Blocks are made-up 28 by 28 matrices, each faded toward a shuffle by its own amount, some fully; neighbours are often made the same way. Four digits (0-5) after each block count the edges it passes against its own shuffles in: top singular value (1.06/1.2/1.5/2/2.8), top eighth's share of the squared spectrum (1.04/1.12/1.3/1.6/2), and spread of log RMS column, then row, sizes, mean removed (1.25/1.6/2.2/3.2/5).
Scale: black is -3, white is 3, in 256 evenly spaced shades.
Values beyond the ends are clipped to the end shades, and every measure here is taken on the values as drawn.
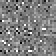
2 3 1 1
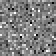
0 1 1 1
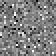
1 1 0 0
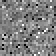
0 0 0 0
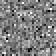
1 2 0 0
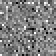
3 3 0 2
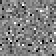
1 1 0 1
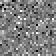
0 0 0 0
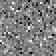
0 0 0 0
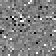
2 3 0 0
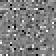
3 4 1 2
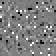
0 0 0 1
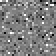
2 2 0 1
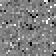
1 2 0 1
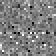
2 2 0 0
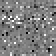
2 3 0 1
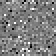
1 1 0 1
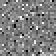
0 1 0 0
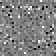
2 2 0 1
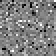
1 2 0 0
